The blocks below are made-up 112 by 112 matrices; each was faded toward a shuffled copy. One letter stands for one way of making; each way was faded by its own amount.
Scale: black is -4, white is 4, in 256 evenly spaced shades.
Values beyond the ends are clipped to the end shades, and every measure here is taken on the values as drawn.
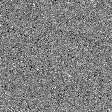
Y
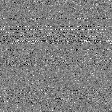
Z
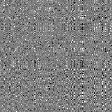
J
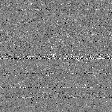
Z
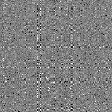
J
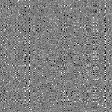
J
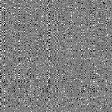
J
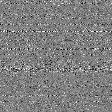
Z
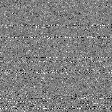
Z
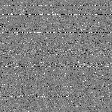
Z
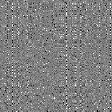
J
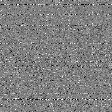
Z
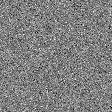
Y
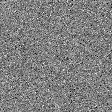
Y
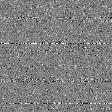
Z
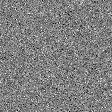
Y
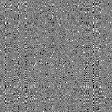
J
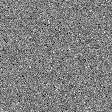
Y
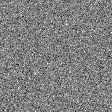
Y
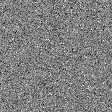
Y
